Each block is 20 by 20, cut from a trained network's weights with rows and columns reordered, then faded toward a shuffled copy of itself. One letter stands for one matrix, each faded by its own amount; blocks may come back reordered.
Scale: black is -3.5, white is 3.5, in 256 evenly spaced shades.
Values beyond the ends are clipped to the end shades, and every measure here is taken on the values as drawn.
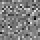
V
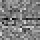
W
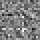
W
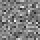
W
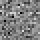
V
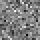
V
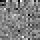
W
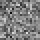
W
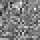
W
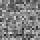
W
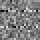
W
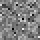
V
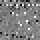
V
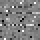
V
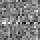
W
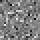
V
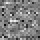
V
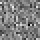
W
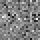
V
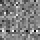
W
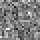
W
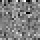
W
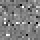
V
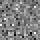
V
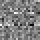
W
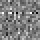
W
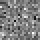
V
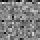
W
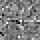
V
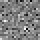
V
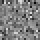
V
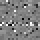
V
